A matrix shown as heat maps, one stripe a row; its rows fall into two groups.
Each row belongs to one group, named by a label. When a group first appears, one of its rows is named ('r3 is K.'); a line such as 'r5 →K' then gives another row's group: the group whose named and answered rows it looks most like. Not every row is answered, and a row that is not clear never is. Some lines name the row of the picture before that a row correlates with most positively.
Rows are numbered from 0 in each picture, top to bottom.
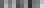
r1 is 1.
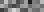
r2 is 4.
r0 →1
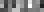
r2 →4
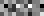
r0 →1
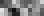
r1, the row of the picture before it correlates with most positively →1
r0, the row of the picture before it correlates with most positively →3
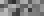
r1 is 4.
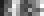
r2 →4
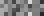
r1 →1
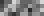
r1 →4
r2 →1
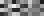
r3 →4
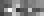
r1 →4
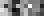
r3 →1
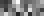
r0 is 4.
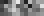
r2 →4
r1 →1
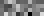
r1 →4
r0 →4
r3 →1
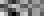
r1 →4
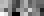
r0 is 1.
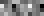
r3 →1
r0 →4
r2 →1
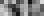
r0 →1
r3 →1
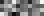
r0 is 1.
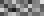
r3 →4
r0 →1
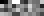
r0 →4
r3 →1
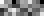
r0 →1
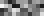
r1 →1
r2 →4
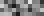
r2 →1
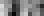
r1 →1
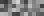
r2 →4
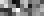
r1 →1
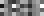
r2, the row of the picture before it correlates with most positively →0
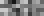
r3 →1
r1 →4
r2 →1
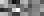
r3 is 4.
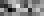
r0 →4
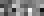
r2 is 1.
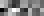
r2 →4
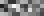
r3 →1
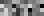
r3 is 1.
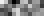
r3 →4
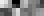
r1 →1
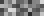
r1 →1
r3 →1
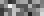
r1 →4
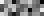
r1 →4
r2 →1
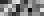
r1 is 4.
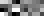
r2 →4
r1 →4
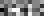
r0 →1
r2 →4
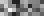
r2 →4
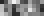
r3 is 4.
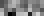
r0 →4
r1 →4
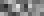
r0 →4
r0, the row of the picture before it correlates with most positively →1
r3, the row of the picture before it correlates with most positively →3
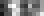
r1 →4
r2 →4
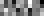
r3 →1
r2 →1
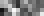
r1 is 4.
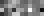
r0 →4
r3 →4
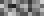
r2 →1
